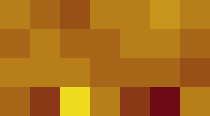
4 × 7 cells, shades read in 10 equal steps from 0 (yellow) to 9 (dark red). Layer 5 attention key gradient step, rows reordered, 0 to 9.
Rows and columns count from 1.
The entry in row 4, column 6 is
9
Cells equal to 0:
1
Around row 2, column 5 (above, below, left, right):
4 5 5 4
